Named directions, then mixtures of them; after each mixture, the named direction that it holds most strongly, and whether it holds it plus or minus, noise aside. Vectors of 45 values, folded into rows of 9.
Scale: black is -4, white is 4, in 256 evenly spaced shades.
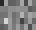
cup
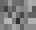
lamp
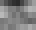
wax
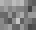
lamp, minus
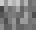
wax, minus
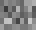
lamp, plus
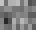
cup, minus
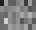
cup, plus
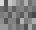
cup, minus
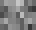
wax, minus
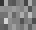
cup, plus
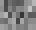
lamp, plus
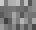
cup, minus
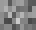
lamp, minus
